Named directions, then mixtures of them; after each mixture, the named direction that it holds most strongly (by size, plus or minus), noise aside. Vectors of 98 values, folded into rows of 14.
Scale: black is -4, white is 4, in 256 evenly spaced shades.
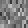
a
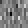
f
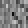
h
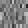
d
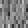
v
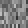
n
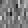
f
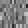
d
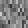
a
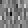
f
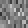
a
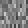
n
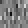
f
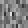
h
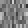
d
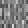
v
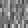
v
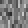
f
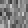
a
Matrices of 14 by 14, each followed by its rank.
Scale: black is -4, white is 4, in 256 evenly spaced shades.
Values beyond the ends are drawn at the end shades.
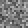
full rank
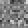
three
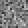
full rank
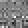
three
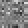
three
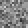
full rank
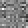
three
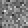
full rank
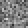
full rank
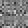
three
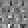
three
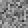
full rank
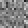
three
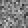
full rank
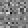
three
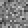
full rank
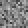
full rank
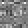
three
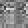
three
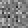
three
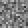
full rank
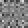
three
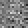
three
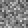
full rank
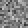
full rank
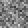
full rank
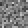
full rank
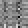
three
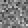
full rank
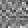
three
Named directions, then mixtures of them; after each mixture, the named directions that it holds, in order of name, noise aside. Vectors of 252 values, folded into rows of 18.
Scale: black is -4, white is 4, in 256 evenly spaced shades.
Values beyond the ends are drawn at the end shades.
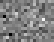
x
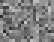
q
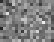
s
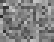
q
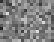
s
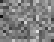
q, s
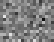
s, x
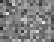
s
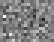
q, x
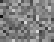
q, s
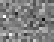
x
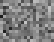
q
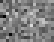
s, x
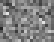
q, s
